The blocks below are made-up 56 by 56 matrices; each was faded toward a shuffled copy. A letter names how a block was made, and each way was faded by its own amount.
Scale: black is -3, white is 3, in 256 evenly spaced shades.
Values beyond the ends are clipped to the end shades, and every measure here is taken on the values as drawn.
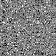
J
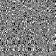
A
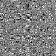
A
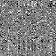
A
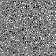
J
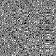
A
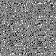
J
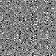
A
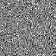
A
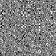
A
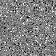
J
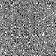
A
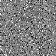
J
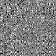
A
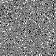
J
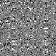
A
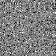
J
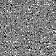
J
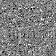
J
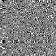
A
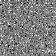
J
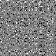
A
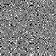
A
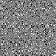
A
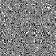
A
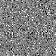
J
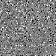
J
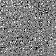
J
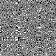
A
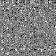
A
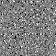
J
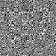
A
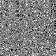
J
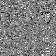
J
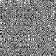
A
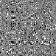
A
